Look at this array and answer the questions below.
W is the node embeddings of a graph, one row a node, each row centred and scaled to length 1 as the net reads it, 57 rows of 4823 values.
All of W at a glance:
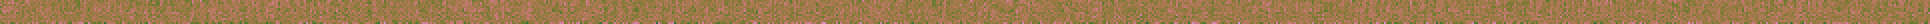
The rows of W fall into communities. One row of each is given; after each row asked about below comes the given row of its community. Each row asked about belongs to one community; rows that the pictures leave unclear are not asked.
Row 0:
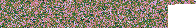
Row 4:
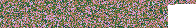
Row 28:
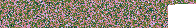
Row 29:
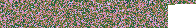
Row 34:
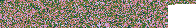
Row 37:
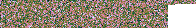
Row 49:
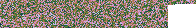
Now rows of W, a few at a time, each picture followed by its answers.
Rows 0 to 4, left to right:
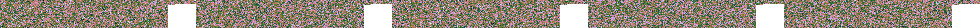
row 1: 0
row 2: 49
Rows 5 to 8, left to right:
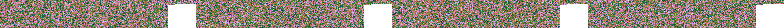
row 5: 37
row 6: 49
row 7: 34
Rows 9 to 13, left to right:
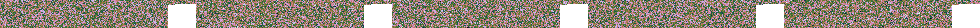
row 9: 29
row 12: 37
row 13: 4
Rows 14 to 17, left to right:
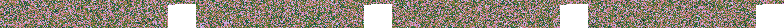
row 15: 49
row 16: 0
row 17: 0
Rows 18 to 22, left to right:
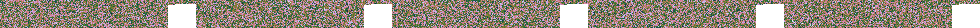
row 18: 34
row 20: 29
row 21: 28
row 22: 49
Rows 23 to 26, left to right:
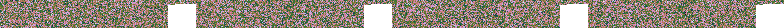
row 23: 4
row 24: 29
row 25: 29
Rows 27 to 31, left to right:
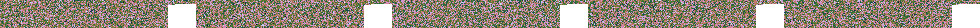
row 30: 4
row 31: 34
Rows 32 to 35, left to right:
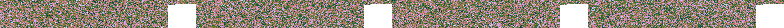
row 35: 49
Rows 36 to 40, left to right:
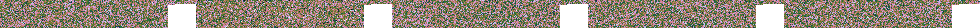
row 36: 0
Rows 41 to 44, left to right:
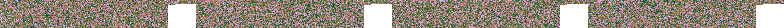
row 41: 29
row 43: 28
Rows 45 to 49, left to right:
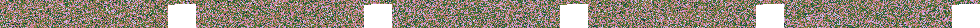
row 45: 4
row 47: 29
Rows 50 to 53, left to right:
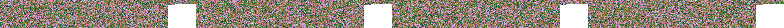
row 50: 49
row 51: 34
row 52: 0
